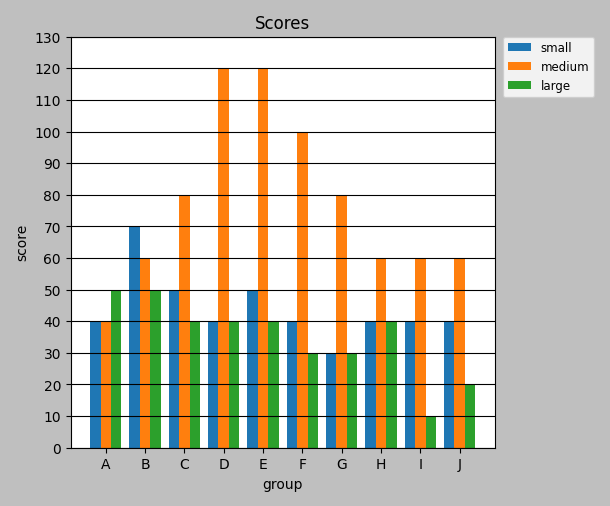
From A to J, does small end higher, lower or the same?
the same
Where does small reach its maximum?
B
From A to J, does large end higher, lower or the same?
lower
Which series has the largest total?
medium
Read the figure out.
Title: Scores
x-axis: group, ticks A B C D E F G H I J
y-axis: score, ticks 0 10 20 30 40 50 60 70 80 90 100 110 120 130
Legend: small, medium, large
Values:
small: 40 70 50 40 50 40 30 40 40 40
medium: 40 60 80 120 120 100 80 60 60 60
large: 50 50 40 40 40 30 30 40 10 20
